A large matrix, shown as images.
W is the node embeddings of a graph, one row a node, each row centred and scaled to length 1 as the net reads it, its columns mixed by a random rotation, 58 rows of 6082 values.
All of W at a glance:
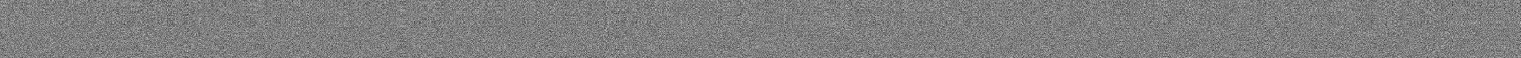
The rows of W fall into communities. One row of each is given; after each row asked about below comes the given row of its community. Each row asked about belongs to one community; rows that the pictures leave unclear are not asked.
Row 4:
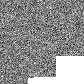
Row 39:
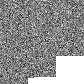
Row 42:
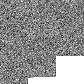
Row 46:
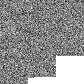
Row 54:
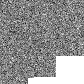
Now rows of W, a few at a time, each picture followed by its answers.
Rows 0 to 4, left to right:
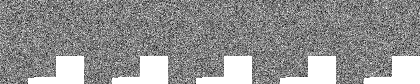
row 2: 4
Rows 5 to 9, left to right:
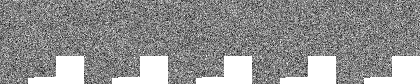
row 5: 4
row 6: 39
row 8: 4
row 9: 4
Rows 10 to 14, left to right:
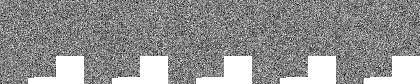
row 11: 54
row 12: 42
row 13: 54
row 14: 4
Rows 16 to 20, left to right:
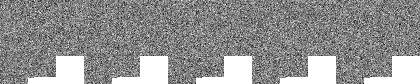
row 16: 46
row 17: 42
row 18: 39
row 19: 42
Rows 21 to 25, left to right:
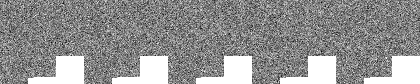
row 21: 54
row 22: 42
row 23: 42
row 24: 39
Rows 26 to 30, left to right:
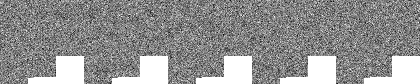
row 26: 42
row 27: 54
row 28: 4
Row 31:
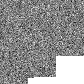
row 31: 4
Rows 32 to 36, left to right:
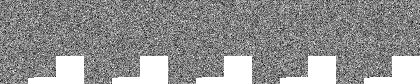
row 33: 42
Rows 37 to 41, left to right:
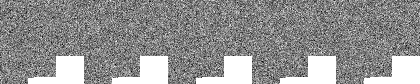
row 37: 54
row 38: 46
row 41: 4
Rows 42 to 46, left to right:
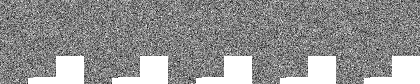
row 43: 39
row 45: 46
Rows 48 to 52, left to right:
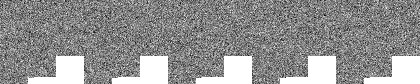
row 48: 46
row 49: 54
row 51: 46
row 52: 4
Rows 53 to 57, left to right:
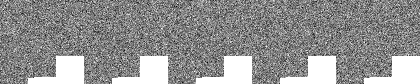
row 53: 46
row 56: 42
